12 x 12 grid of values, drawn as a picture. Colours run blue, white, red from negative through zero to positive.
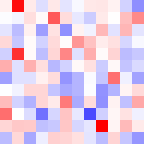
Slope: none. Mirror symmetry: none. Odd rows or columns: none.
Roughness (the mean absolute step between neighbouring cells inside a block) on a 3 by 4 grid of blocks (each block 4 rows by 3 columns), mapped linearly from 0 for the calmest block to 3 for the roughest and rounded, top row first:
1201 / 2101 / 1131
